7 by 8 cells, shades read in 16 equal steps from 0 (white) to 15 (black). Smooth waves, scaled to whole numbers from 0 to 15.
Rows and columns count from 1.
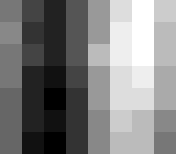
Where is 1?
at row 2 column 6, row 3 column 6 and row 4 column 7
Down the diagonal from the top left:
8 12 13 11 6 3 4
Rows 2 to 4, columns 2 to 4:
12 13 10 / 11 13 10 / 13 14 11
